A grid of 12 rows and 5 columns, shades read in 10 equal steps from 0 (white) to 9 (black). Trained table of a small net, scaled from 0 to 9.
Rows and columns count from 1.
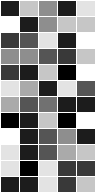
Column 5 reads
1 2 0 2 0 6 8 0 8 2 7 2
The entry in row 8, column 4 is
9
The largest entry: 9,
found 4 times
